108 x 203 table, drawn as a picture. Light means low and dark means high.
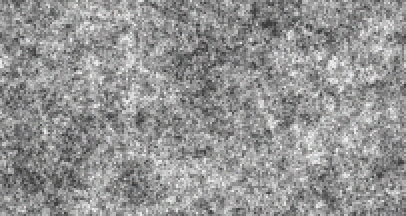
Mirror symmetry: none. Histogram: bell-shaped. Slope: none. Odd rows or columns: none. Average level on the scale: 40%. Grain: blotchy.
